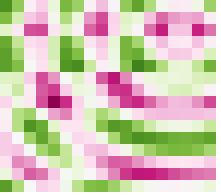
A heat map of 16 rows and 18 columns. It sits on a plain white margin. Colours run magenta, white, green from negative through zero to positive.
No row or column stands out. Concentric rings centre on the top right. The top left is the ninth with the highest average. No overall slope runs across the table.
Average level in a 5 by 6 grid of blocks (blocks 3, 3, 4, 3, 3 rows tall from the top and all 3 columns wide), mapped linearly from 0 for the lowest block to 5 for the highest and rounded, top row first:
331311
443533
302022
342555
223111
